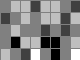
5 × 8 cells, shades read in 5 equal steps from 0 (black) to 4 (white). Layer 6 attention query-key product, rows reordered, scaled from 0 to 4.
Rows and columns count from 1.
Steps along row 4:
down up same down same up up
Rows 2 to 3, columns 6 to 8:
3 1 3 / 2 1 2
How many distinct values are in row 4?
3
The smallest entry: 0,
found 4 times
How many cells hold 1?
7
